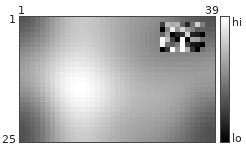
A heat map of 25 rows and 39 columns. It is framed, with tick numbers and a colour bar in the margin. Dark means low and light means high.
Roughest part: top right. Ninth with the lowest average: top right. Odd patch: rougher, in the top right. Stripes: none.
